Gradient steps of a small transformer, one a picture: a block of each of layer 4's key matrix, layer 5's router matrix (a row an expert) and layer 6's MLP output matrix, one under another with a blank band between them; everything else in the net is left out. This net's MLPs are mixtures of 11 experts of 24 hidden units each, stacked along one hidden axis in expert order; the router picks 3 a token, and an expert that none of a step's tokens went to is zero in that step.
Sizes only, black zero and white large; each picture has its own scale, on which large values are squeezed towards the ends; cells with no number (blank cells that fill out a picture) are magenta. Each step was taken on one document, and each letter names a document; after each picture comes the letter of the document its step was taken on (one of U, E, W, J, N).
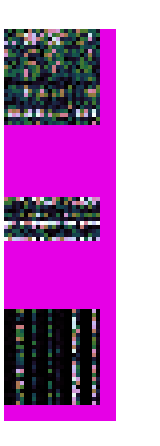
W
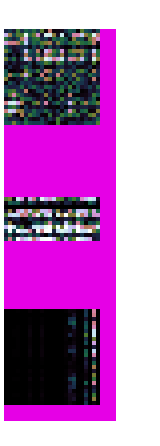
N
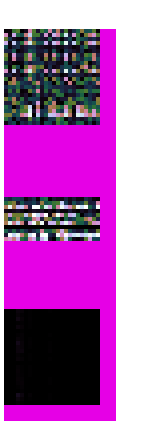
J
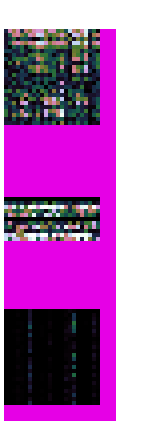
J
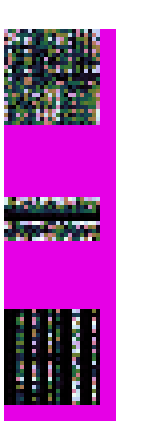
W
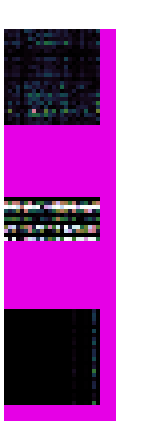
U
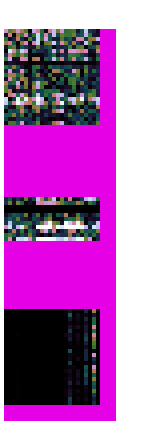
N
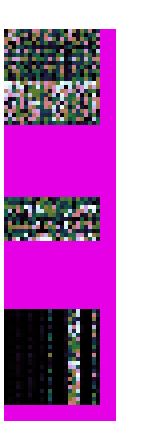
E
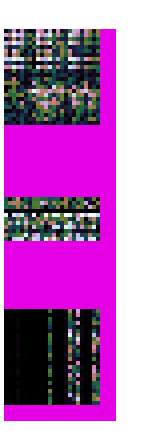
E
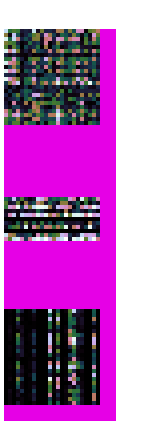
E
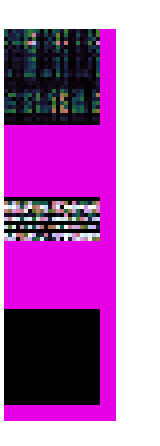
U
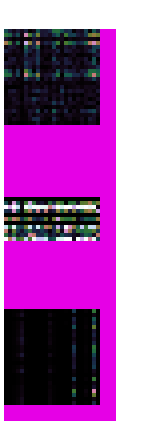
U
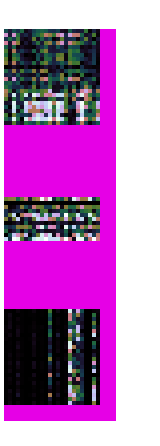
E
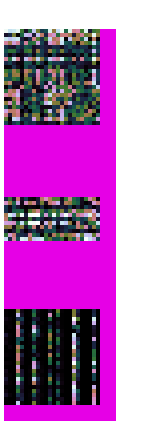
W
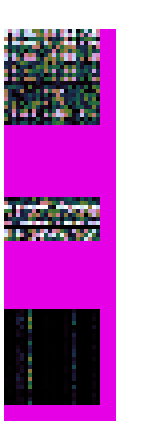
J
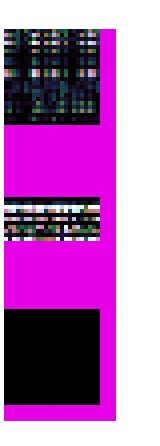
U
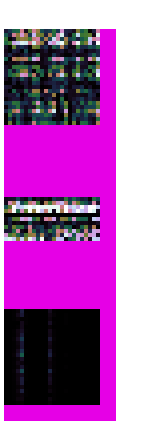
U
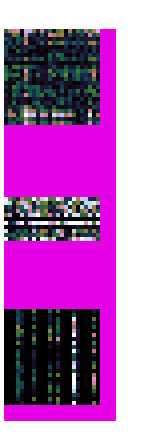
W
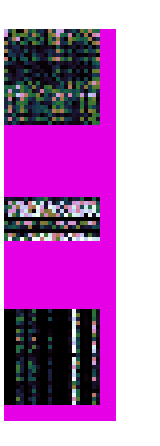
W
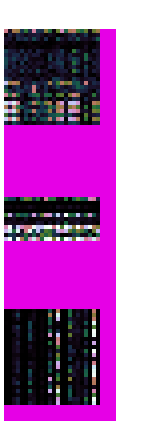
N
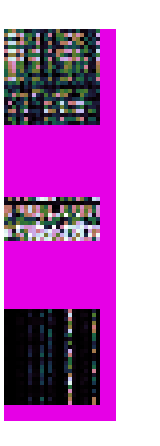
N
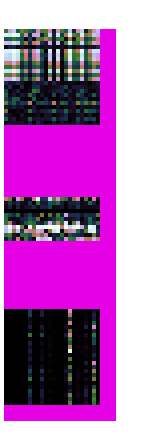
N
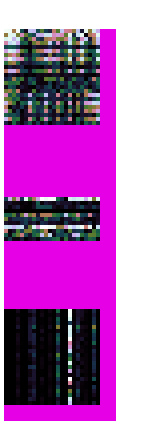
N
